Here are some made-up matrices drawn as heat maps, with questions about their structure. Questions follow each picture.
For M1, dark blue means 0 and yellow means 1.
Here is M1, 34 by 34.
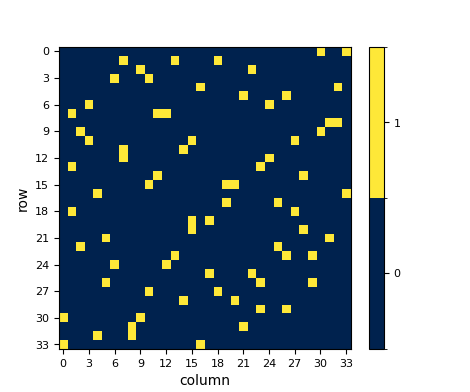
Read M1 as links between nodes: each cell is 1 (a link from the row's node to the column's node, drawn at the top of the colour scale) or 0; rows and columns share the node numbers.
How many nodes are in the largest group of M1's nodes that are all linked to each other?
3
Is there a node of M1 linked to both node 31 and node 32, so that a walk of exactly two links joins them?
yes
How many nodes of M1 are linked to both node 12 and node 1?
1
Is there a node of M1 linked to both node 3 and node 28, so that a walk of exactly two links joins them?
no
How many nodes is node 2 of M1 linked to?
2
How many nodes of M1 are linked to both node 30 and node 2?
1
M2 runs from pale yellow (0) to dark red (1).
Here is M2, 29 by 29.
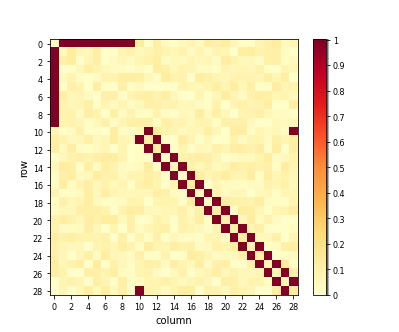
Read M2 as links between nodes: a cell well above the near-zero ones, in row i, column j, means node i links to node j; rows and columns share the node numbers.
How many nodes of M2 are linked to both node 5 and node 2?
1
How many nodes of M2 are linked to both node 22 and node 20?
1
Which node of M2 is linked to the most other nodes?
node 0
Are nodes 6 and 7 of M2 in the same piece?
yes
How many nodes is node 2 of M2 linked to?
1
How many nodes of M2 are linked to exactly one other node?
9
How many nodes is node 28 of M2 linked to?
2
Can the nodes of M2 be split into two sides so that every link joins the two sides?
no
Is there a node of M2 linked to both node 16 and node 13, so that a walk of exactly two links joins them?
no
